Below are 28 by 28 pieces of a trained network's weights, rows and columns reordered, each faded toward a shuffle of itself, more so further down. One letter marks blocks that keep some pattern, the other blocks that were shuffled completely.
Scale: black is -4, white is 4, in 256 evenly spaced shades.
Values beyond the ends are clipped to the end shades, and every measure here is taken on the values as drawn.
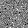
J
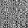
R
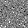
J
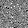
J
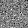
J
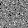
J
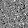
J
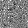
R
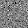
R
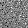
J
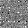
R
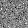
J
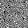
J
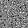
J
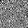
R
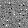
J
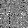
R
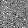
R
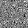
R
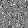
J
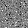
J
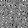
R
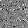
R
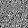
R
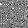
R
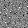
J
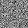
R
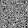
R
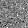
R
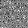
R
